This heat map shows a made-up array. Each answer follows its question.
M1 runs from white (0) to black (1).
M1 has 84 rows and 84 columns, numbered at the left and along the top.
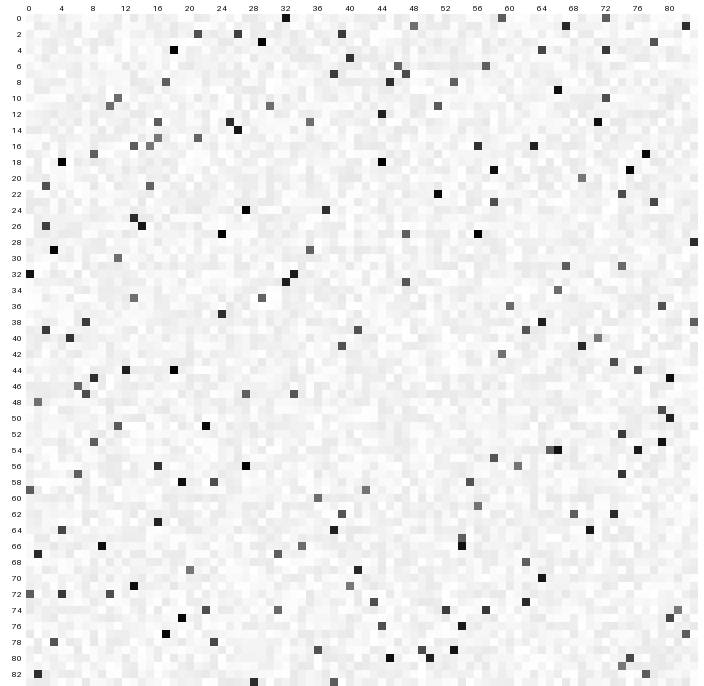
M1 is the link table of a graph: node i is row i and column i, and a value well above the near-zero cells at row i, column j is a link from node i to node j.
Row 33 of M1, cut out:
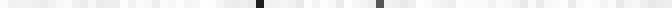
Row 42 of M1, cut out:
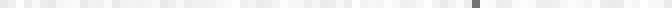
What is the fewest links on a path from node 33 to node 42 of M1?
4
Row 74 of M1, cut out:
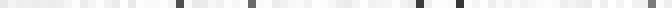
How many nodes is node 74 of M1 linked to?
5
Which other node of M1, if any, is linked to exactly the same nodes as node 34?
node 9
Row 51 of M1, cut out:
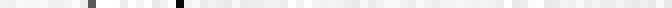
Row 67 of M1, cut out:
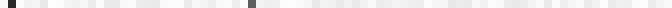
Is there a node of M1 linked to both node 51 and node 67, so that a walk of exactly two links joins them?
no
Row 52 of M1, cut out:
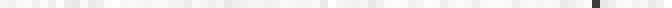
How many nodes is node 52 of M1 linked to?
1
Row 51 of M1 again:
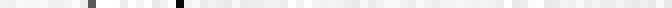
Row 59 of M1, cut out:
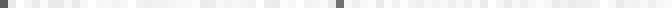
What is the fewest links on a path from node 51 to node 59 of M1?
5
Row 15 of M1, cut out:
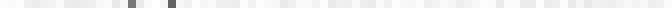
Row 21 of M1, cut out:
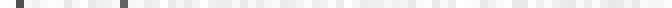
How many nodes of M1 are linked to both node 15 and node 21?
0
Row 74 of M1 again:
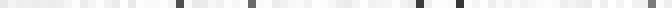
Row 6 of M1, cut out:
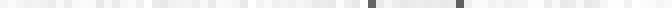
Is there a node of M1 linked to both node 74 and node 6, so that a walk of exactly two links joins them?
yes
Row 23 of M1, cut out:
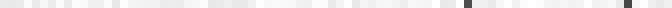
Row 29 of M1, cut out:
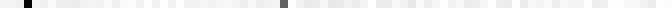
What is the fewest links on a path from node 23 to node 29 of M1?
3
